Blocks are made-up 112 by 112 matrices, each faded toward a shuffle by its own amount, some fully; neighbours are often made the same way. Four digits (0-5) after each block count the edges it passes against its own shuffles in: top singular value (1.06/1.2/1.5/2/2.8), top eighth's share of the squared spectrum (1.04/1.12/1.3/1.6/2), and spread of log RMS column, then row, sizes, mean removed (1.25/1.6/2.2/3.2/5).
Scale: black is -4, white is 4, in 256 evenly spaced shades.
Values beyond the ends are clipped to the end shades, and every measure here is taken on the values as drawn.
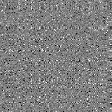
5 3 2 2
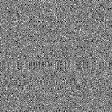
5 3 2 2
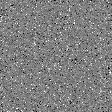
0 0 1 0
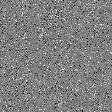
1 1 1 0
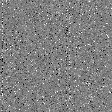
2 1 2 0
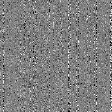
2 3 4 0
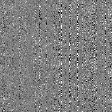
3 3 4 0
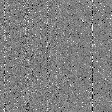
3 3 3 0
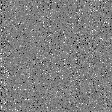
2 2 2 0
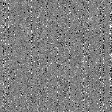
2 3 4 0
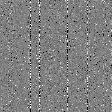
3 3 3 0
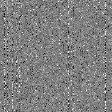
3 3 3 0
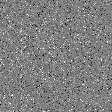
0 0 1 0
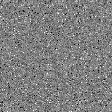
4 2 1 1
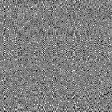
5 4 3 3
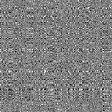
5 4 3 3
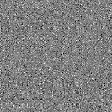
4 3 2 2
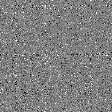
1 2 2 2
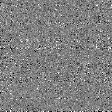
2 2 3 3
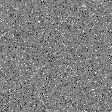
0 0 0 0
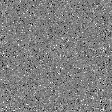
1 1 1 1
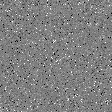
0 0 0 0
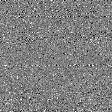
1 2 0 3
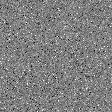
0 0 0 0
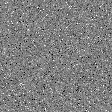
0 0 0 0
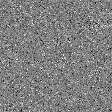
0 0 0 1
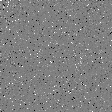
2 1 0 0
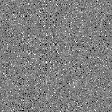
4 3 2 1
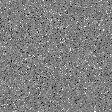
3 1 1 0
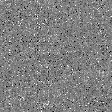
3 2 1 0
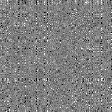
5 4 3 2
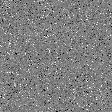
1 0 0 0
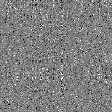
4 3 2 1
